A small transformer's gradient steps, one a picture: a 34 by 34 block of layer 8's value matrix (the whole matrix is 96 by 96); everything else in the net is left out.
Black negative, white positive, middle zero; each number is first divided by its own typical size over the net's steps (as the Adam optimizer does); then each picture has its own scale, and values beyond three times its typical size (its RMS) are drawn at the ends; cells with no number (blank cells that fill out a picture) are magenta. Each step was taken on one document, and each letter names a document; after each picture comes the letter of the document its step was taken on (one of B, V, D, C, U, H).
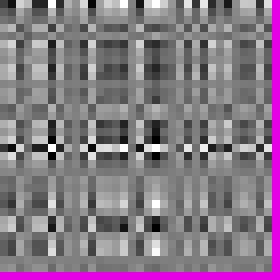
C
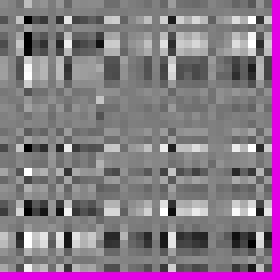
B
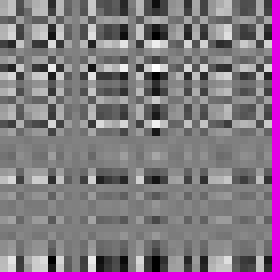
C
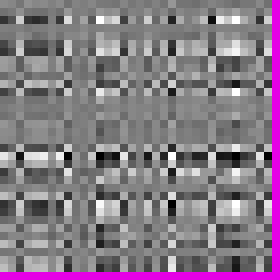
B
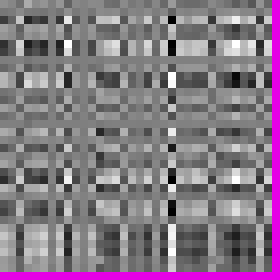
B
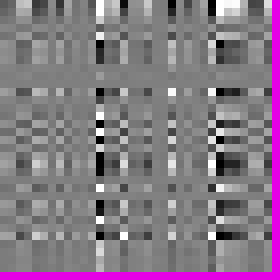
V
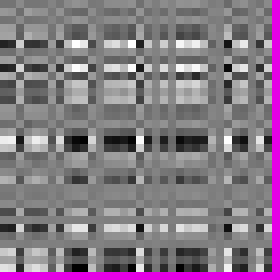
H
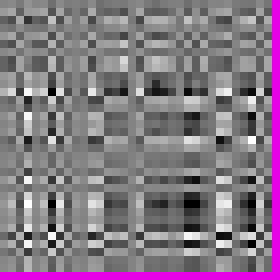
C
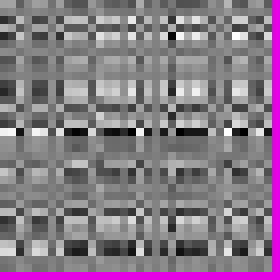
H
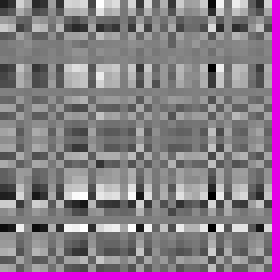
H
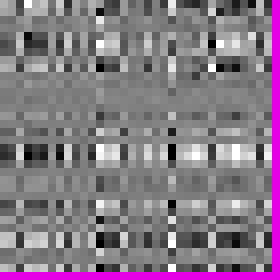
B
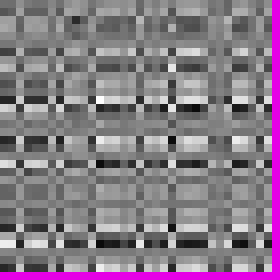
H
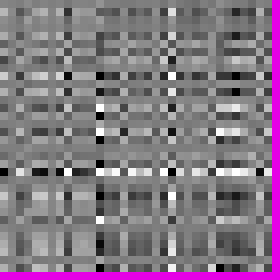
V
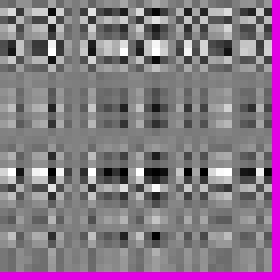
C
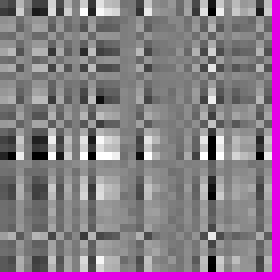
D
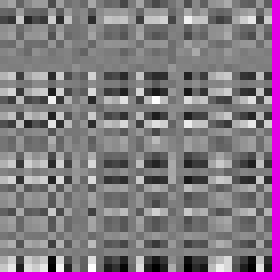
C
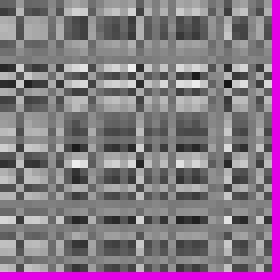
H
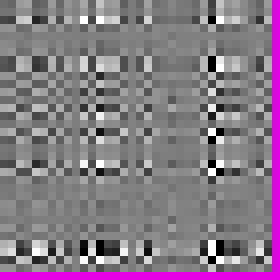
D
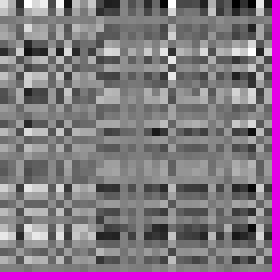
B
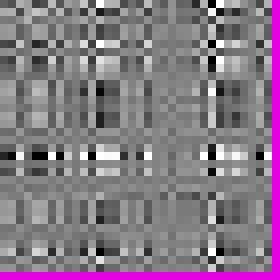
D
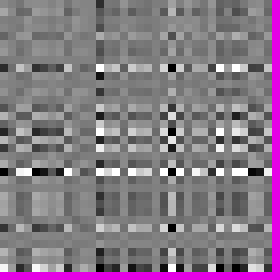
V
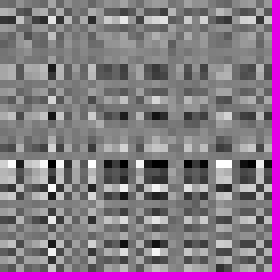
C
